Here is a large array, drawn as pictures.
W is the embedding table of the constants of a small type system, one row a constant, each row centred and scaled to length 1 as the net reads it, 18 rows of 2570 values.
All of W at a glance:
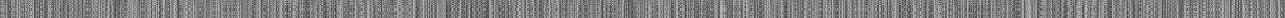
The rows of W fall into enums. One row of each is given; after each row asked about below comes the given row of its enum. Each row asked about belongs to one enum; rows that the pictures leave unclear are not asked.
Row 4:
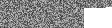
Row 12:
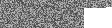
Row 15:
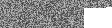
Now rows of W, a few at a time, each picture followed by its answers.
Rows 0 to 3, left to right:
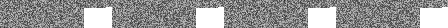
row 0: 4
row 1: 15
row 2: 4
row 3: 12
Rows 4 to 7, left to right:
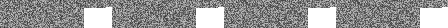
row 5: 15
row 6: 12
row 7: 12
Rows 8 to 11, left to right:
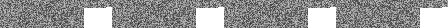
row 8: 15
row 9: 15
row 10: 15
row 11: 12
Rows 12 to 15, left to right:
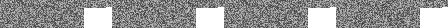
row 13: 4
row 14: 12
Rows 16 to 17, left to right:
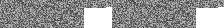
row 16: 12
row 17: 12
